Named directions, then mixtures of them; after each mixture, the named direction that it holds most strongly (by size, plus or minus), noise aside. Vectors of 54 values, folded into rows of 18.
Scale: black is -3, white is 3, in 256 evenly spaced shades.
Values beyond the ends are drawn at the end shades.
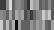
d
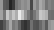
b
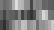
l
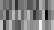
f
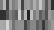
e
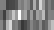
b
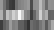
b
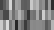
d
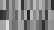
e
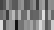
f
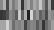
e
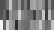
d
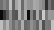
e
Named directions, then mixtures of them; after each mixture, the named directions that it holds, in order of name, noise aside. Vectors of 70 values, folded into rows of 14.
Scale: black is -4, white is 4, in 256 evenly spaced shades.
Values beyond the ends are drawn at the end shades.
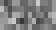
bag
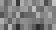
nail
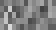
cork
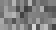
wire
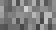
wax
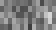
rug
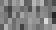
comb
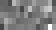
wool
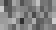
bag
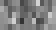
bag, rug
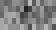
bag, wax, wire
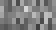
wax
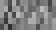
cork, wax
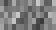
bag, nail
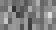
cork, rug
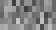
wax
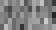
comb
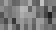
bag, rug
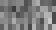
comb, rug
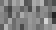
comb
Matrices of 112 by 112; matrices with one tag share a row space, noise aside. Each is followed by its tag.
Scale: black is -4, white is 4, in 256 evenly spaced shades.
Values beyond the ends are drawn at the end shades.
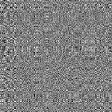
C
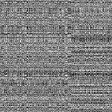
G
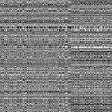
G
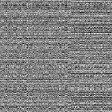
G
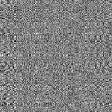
C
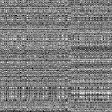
G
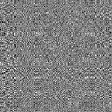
C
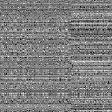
G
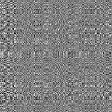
C
